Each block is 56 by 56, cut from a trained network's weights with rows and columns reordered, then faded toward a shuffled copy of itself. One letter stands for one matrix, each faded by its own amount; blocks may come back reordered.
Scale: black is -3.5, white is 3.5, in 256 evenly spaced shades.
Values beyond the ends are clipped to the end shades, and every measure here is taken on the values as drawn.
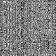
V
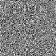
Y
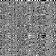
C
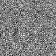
Y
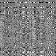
C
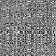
C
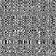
C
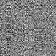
Y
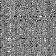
V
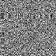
Y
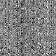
V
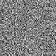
Y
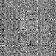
V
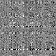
C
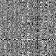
V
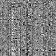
V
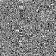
Y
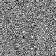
Y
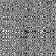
C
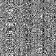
V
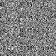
Y
